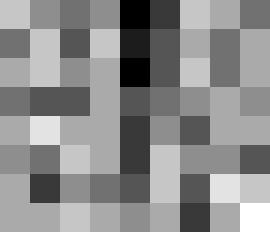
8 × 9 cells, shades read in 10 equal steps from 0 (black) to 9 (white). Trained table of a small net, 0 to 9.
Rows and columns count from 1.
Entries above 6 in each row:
2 2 2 0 1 2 3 2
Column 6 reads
2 3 3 4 5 7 7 6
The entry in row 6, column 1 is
5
